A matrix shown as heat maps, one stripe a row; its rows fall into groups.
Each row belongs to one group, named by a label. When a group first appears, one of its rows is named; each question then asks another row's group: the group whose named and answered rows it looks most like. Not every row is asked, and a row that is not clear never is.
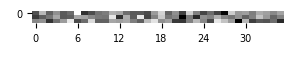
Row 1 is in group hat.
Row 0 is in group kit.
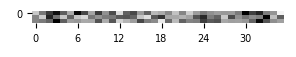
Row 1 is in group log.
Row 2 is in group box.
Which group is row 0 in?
box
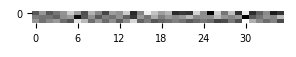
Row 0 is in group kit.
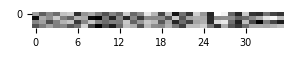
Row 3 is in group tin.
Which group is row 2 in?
kit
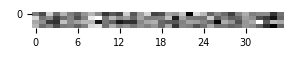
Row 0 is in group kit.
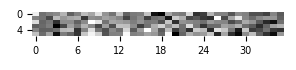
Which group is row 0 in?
log
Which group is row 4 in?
kit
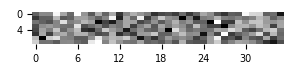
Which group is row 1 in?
hat
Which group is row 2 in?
tin
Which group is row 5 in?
log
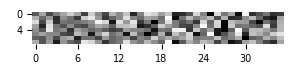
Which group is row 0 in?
kit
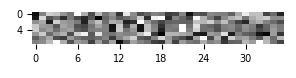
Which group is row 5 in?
log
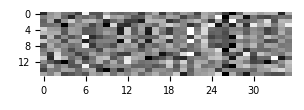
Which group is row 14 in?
tin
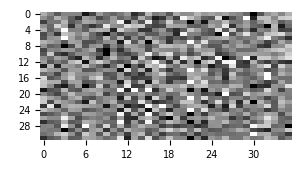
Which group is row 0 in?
box
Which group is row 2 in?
hat
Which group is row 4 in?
log
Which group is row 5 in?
tin
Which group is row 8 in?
box
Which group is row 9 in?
tin
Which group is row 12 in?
kit
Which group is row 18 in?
box
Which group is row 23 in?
log
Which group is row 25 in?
hat
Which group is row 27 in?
hat
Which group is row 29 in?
box
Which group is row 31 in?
hat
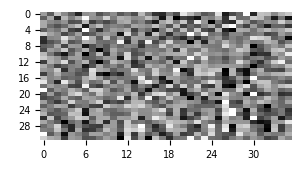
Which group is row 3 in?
kit
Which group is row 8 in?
box
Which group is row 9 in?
tin
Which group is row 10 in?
box
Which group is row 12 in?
tin
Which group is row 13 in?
box
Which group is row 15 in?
tin
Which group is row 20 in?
kit
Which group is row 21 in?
hat
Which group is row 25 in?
kit
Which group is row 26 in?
kit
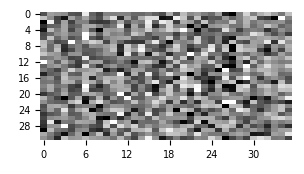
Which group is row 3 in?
hat
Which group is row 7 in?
log
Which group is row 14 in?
tin
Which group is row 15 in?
hat
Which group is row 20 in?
hat
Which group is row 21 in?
box
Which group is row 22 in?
kit
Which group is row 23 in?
tin
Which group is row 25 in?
hat
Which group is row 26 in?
tin
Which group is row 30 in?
box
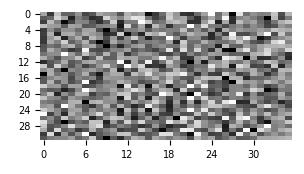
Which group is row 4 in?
tin
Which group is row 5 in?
log
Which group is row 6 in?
box
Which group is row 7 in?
tin
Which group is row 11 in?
kit
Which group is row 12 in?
hat
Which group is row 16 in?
tin
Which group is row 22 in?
kit
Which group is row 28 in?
log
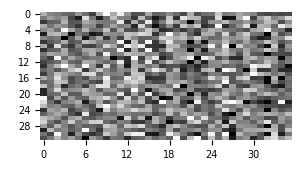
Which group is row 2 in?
hat
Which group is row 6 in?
box
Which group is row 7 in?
hat
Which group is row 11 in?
kit
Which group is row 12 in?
hat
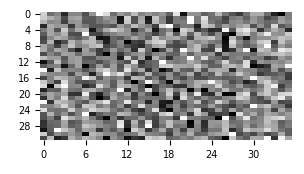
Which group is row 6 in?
tin
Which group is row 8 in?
log
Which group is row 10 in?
tin
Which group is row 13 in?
box
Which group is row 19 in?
hat
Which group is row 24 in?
log
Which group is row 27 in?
hat
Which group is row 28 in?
hat
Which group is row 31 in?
log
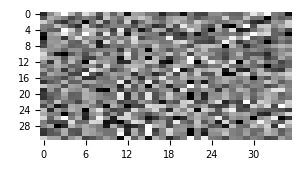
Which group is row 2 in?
box
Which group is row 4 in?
log
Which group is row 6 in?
box
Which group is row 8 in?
tin
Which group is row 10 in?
box
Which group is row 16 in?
box
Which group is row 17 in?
hat
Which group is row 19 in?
tin
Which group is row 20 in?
hat
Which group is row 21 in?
hat
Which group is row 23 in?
log
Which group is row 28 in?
log
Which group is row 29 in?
hat
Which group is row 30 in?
hat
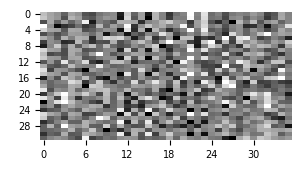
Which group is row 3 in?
box
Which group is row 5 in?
log
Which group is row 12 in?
tin
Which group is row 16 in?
tin
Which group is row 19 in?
log
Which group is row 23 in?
log
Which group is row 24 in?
hat
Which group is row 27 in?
hat
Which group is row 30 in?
hat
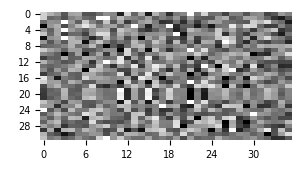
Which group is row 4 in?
log
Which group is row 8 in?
tin
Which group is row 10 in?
box
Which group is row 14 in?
kit
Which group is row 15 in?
hat
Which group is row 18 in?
tin
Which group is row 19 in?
hat
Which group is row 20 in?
hat
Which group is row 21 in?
hat
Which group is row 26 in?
kit
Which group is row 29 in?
log
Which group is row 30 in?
box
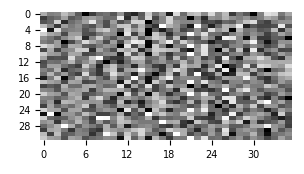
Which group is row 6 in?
kit
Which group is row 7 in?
box
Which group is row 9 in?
kit
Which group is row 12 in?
tin
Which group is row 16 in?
box
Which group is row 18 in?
hat
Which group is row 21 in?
kit
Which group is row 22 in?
log
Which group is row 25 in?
log
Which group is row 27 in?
kit
